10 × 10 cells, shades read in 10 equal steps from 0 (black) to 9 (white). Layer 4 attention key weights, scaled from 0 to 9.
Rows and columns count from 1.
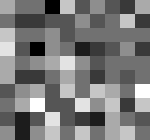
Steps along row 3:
down same up down up same same same same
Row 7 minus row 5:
-3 1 1 -3 -1 -1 4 2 0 5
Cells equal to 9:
2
